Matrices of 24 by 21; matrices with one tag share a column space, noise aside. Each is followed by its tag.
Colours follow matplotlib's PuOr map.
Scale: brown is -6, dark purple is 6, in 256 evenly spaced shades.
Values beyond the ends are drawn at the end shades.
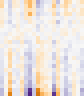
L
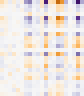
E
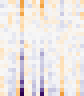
L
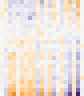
L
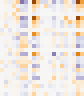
E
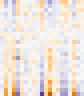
L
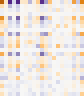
E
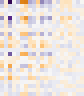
E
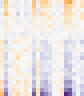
L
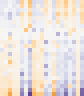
L
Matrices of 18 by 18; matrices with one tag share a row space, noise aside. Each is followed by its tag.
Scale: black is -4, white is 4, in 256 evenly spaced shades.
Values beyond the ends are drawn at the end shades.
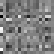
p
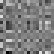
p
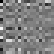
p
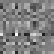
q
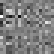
p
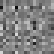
q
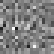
q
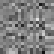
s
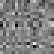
q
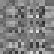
s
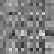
s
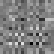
s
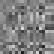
s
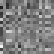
p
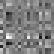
p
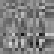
s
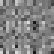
q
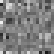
p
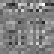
s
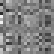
p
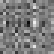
q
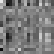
p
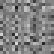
q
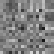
s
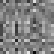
q
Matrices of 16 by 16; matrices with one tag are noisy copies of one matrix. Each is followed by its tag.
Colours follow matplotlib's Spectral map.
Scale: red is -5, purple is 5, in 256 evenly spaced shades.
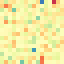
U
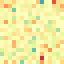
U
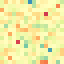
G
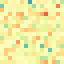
G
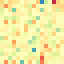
U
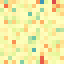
U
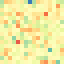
G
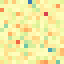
G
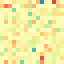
U
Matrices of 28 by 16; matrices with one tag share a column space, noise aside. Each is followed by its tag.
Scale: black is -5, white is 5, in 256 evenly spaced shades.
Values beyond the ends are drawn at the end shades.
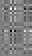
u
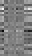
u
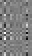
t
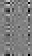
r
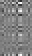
r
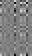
r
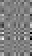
t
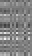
t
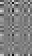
r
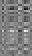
u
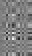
t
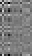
r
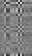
r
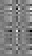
u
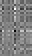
u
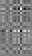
u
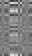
r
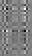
u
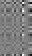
r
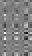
t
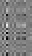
t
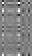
r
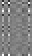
r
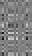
t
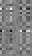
u
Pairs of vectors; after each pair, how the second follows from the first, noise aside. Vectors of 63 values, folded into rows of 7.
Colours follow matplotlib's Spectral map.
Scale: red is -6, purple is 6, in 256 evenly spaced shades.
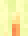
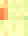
wrapped around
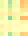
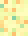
shuffled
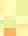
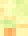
copied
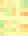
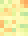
negated
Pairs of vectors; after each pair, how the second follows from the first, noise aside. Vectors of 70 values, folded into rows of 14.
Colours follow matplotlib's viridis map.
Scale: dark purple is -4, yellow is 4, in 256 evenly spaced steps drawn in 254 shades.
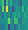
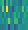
copied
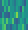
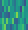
copied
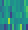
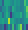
copied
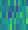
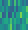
copied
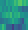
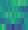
copied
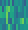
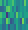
sign-scrambled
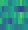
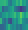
copied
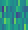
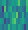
sign-scrambled
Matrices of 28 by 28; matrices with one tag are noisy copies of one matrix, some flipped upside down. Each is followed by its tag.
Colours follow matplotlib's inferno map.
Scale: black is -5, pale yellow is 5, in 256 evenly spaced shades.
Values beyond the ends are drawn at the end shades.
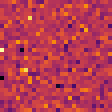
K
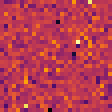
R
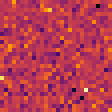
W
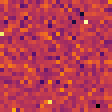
W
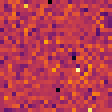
R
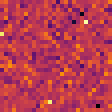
W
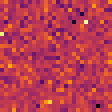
W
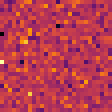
K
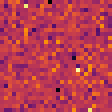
R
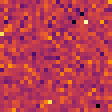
W
